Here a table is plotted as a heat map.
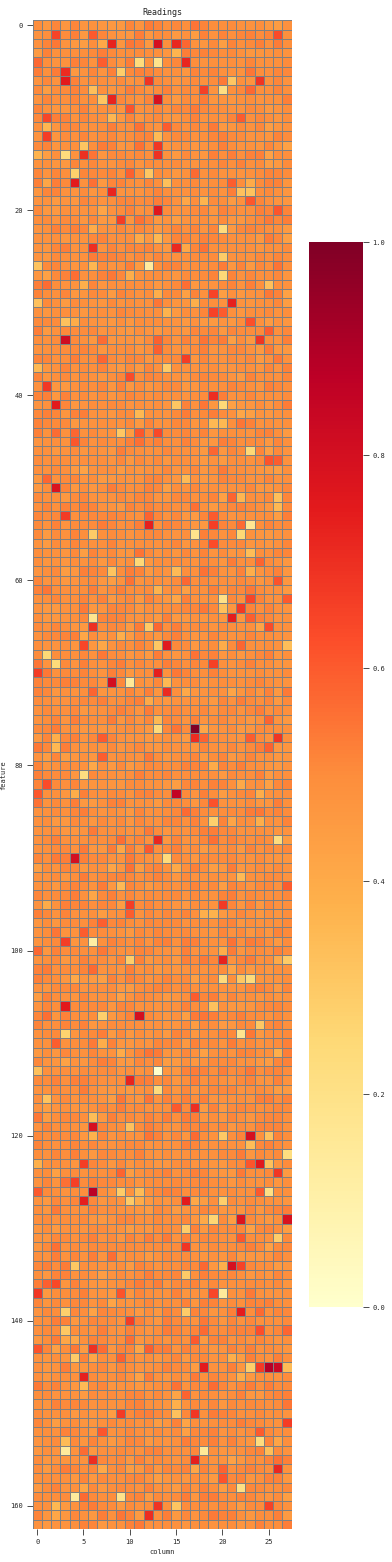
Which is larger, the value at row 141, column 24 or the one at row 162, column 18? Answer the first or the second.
the first
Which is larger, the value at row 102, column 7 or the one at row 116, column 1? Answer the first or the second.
the first
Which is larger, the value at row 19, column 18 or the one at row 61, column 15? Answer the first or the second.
the second
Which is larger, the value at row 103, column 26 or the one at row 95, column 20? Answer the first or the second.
the second
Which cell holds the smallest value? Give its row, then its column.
113, 13
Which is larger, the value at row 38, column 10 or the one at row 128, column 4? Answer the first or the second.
the first
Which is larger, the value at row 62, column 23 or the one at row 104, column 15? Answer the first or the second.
the first
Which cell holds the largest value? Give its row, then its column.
76, 17
